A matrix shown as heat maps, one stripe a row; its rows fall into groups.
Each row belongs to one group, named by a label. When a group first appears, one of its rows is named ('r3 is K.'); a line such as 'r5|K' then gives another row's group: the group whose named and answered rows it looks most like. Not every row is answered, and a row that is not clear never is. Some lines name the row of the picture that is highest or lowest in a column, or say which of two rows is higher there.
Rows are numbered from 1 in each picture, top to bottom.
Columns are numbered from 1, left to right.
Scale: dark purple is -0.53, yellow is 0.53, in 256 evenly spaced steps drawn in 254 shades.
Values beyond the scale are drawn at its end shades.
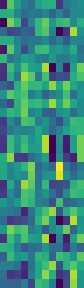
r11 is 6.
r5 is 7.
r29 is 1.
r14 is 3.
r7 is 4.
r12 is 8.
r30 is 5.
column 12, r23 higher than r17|No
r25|5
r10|8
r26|6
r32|5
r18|7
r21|3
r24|5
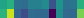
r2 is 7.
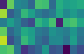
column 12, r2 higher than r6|Yes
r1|1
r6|7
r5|4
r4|4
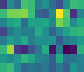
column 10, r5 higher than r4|No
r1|3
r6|7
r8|7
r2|6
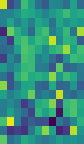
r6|8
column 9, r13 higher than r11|No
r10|4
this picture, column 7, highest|15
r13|5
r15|5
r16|4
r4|1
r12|5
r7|3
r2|8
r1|4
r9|8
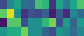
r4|6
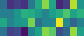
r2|8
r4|5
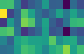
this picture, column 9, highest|6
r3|3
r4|7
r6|8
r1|7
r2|4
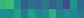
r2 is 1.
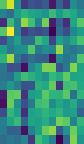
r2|8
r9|8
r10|5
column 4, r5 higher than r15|Yes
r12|1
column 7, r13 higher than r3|No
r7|7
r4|7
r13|1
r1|7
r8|5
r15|5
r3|3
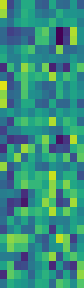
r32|1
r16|5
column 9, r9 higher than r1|Yes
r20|8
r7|4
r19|4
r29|5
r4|5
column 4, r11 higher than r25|Yes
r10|4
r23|5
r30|7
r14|8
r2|4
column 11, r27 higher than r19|No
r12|4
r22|5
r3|8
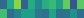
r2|4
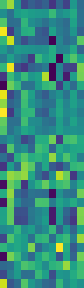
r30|8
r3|4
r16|5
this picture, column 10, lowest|9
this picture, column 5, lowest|7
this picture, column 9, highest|28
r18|8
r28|6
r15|4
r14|4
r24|7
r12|4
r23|1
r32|4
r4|4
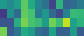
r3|8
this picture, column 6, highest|3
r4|4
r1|6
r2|3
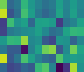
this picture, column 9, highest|7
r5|6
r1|4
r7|4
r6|5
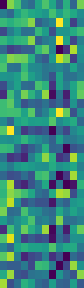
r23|7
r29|7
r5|6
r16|6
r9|6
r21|7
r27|7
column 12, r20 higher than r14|Yes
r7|6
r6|5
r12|7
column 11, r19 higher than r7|Yes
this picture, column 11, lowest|21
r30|5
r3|6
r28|8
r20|5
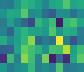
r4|8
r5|6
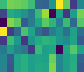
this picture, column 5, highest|1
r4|4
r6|5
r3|1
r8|8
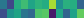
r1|8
